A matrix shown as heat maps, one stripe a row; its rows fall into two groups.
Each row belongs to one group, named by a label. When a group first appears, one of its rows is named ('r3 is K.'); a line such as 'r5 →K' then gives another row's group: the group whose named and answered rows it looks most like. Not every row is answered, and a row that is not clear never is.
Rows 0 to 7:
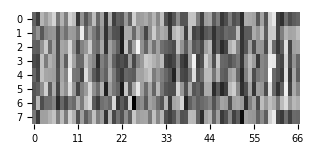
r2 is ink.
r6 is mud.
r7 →ink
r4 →ink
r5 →ink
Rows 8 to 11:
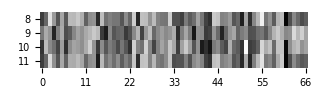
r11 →ink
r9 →mud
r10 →mud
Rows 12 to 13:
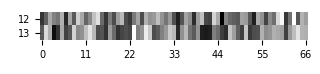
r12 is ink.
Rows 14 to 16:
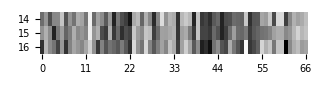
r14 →mud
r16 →mud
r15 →mud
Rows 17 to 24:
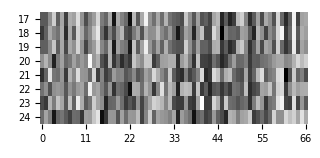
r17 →ink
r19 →ink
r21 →ink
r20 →mud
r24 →mud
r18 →ink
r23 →ink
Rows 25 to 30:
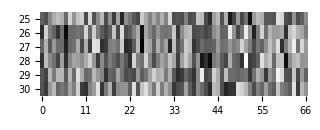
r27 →mud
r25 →ink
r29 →ink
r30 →ink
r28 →mud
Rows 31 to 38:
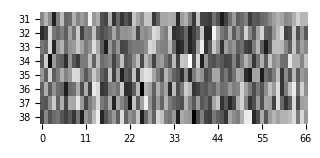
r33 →ink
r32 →ink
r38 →mud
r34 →mud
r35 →ink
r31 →mud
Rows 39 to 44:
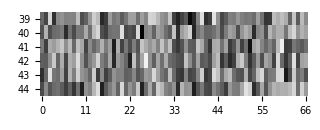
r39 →ink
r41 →ink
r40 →mud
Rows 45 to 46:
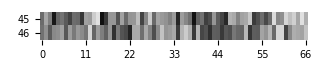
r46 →mud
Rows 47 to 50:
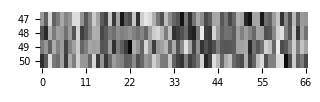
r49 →mud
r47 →ink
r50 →ink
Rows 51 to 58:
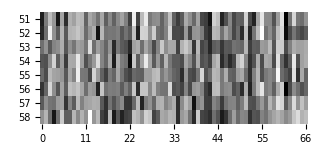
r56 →ink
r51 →ink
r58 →mud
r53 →mud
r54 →ink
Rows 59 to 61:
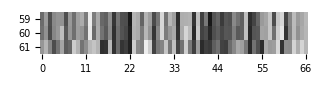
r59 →mud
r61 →mud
